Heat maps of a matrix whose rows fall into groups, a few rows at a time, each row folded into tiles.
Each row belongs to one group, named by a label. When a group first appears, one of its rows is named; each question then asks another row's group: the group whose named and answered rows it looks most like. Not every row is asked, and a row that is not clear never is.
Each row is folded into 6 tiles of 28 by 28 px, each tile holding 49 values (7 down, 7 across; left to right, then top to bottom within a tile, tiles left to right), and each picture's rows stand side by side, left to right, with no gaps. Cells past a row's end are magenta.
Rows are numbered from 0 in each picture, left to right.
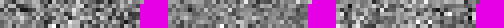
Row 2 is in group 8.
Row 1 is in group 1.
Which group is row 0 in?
1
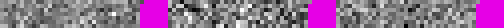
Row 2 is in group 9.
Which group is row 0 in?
8
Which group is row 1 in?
1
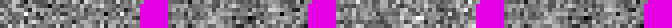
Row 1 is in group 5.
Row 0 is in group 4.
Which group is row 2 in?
8
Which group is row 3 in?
5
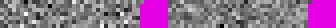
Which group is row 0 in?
4
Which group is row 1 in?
9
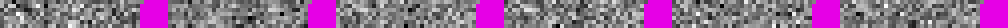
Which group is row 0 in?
1
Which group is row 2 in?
9
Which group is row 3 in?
9
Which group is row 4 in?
4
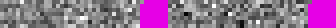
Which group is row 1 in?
9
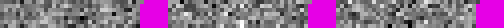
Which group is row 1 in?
1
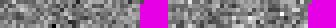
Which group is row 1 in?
8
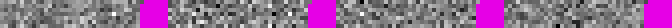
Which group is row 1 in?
4
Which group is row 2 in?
4
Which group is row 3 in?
9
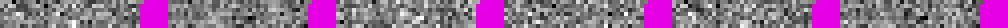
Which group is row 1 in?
5
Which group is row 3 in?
4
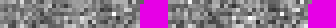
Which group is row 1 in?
8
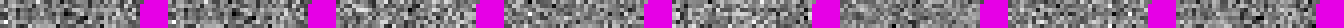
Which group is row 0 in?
5
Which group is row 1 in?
5
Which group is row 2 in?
9
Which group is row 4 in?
8
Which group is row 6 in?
4
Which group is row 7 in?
5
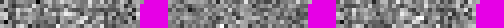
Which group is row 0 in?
8
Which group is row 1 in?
1
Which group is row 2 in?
8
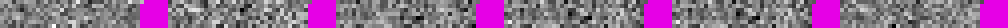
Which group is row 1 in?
9
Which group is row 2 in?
5
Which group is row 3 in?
5
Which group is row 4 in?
5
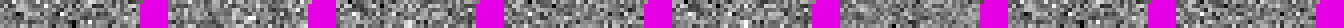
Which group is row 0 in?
9
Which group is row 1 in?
8
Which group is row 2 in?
1
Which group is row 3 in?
4
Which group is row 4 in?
1
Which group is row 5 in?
9
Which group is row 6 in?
9
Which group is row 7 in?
4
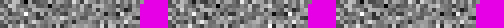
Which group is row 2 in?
4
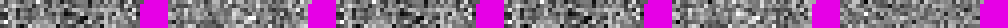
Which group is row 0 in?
5
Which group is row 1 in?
8
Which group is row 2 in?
5
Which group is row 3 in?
5
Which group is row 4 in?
8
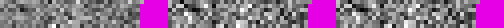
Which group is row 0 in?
1
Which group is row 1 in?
1
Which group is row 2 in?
1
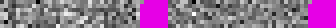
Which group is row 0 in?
8
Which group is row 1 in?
4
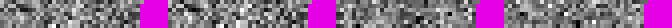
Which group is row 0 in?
1
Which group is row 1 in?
1
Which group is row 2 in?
5
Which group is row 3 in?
9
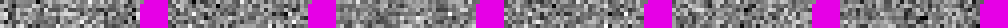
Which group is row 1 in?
4
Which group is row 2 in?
8
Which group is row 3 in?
4
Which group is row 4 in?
9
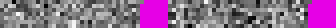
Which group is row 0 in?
1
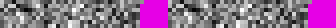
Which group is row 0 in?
1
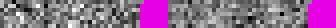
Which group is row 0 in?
1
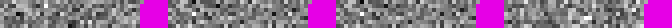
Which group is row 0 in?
9
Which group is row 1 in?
4
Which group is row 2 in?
4
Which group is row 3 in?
8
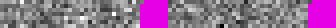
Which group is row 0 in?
8
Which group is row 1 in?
9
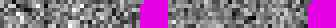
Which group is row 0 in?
1
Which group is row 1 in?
5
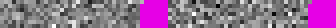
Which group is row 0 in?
1
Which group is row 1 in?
4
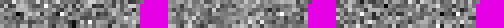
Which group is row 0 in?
9
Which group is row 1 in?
8
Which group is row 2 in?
4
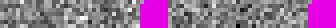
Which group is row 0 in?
8
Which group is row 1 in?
9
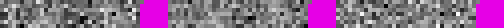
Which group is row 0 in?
5
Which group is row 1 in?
5
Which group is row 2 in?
4
